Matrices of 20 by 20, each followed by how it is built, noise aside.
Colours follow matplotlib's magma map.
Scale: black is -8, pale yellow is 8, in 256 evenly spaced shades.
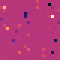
sparse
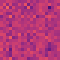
low rank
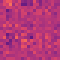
low rank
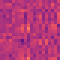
low rank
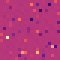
sparse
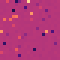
sparse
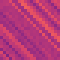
Toeplitz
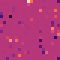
sparse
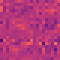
low rank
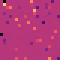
sparse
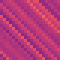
Toeplitz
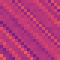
Toeplitz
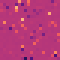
sparse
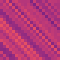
Toeplitz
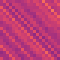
Toeplitz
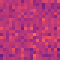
low rank
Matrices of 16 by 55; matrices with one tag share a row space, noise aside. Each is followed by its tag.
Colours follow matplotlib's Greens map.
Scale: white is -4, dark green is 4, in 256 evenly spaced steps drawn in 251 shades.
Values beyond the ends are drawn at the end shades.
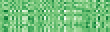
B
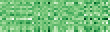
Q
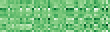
Q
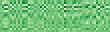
B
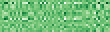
B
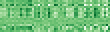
Q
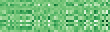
Q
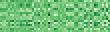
Q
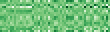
Q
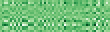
B
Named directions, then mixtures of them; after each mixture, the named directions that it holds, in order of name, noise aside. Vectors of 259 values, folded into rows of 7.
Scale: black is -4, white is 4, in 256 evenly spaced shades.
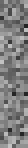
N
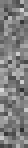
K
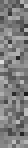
K, N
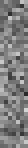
K, N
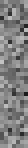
N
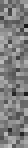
N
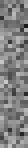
N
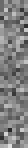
K, N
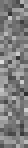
K, N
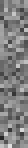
K, N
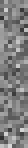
K, N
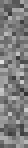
K, N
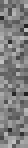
N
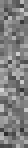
K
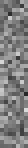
K, N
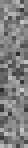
K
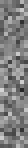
K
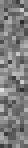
K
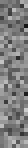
K, N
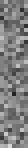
K, N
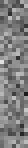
K, N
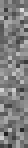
K, N
